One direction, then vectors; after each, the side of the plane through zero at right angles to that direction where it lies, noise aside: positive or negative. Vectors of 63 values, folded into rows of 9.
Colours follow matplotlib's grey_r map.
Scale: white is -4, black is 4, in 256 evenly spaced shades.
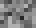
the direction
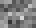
negative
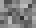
positive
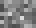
negative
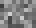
negative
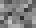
positive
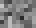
positive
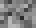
positive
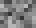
positive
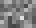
negative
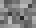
positive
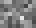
negative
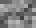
positive
